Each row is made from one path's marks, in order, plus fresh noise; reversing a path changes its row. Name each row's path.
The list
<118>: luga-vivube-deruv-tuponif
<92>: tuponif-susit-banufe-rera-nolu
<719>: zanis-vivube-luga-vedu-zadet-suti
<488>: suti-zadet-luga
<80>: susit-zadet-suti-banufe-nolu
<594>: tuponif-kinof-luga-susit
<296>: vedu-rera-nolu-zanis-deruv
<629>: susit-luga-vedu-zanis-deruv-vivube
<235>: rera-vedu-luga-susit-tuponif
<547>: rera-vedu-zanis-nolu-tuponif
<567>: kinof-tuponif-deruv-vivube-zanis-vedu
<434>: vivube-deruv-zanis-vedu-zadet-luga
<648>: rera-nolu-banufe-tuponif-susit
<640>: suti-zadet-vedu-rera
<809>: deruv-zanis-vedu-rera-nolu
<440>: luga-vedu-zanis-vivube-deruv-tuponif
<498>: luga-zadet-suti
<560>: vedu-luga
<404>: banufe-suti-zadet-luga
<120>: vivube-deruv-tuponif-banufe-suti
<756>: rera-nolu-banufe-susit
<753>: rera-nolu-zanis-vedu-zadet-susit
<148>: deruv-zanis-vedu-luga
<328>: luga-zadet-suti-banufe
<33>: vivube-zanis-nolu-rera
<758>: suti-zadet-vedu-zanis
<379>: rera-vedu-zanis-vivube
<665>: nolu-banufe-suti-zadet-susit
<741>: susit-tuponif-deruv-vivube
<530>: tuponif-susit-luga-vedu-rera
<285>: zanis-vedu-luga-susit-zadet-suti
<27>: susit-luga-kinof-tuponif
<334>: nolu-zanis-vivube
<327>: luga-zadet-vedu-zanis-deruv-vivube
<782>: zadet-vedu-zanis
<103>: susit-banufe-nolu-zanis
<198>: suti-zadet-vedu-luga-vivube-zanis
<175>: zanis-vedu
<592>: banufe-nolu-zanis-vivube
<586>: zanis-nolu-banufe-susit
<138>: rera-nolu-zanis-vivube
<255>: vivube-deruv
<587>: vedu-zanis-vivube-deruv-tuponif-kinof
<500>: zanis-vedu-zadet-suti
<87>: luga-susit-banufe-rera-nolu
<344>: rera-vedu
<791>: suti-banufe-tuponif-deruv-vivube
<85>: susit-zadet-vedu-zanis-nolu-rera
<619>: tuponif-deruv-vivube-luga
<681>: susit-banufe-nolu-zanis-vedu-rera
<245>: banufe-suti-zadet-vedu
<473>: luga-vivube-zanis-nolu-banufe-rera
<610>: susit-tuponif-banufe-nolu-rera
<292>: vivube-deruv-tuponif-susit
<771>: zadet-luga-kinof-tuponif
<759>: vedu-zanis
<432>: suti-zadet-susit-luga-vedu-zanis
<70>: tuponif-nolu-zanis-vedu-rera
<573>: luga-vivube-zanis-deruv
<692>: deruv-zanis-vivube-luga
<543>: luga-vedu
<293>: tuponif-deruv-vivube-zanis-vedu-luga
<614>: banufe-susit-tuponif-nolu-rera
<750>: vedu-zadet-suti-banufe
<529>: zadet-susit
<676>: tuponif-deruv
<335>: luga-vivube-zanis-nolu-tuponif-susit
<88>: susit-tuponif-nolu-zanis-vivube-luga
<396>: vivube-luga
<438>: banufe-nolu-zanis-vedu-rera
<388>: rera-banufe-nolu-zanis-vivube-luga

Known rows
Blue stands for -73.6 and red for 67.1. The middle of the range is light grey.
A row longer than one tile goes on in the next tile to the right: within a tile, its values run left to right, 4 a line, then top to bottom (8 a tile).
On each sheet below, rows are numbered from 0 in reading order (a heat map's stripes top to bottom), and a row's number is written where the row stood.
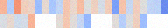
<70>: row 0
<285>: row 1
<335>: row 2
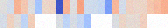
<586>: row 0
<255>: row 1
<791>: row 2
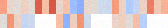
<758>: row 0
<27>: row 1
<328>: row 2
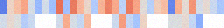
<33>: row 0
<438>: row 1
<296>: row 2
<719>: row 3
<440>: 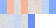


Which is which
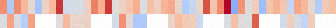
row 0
<753>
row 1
<404>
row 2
<500>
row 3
<488>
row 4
<648>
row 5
<592>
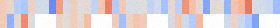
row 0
<594>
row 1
<103>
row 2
<741>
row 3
<138>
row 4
<587>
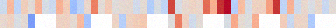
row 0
<327>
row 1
<498>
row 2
<88>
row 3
<640>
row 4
<665>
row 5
<629>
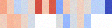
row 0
<432>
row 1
<619>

